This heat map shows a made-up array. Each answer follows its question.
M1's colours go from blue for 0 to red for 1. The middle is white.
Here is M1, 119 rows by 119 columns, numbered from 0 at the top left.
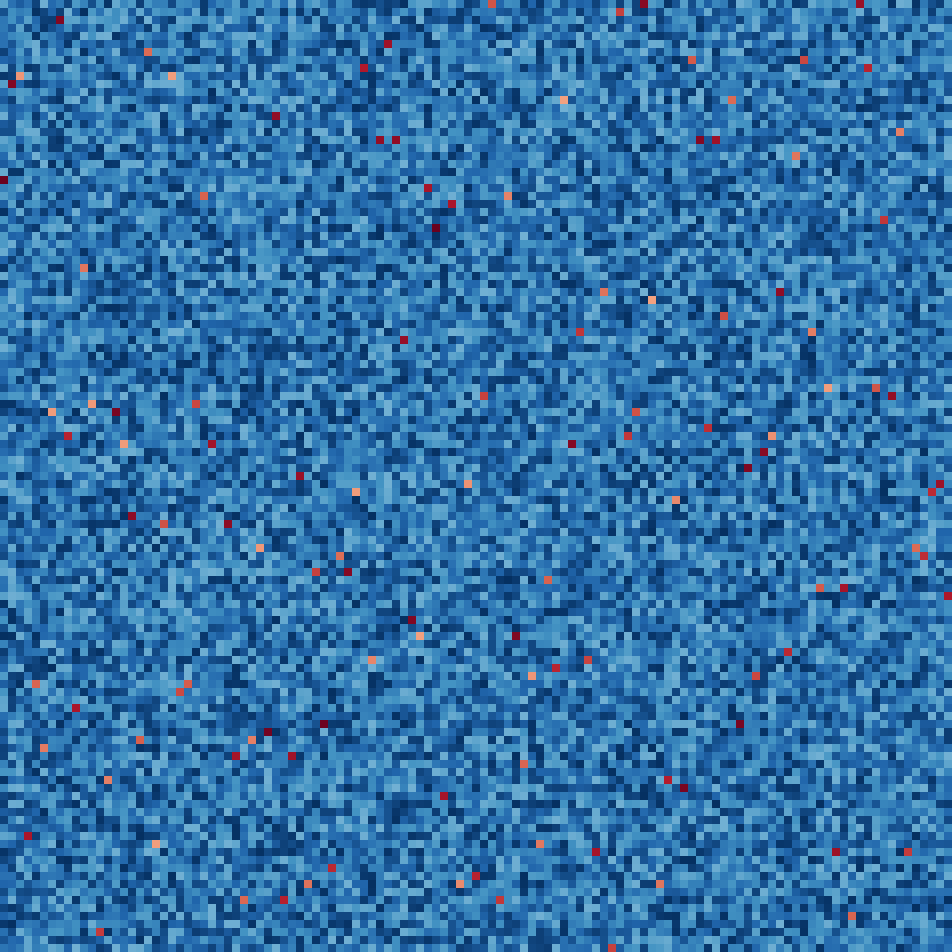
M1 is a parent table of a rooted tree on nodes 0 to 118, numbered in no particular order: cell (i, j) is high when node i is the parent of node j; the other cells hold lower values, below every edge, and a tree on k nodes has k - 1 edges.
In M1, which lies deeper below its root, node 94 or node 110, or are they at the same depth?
node 94
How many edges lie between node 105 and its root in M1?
4
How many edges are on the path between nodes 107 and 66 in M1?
17
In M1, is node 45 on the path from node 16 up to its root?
no
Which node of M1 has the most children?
17
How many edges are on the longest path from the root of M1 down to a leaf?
72
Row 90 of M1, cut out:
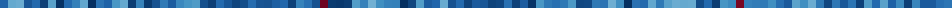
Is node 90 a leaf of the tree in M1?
no
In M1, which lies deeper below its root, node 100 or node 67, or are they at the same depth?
node 100
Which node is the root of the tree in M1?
27
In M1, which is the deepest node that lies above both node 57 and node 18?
110
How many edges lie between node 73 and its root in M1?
3
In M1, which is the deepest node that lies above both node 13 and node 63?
97
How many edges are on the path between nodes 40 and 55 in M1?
4
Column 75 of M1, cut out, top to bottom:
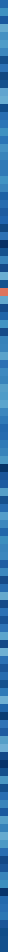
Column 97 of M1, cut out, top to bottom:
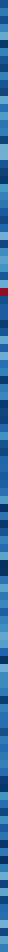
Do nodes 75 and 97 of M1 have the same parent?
yes
